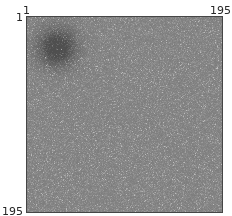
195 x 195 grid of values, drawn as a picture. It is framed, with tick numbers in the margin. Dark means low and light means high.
The top left is the ninth with the lowest average. No row or column stands out. No regular stripes run through it. A single dip lies in the top left. The halves do not mirror each other.
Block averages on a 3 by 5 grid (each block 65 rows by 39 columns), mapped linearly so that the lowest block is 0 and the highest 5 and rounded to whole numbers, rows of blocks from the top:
0 3 5 5 5 | 5 5 5 5 5 | 5 5 5 5 5
